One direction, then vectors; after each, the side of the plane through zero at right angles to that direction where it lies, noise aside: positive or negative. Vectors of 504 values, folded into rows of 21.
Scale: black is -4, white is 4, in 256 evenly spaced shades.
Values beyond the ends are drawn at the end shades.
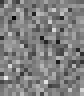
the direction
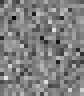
positive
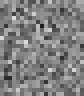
negative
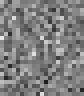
negative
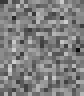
positive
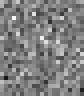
negative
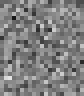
positive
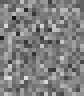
positive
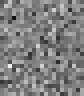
positive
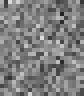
negative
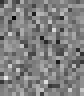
positive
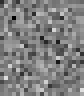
positive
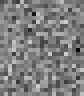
positive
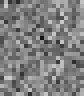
positive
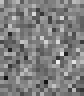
negative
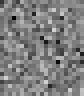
positive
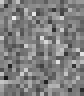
negative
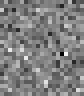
positive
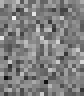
negative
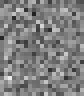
positive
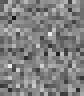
positive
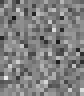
positive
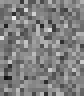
negative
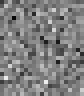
positive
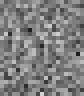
negative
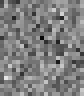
positive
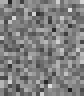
negative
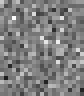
negative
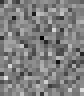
positive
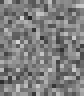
positive
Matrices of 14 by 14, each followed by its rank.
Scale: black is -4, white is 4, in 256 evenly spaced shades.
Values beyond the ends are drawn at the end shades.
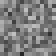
full rank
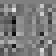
two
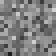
full rank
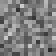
full rank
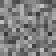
full rank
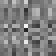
two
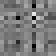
two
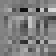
two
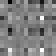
two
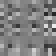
two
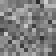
full rank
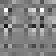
two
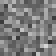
full rank
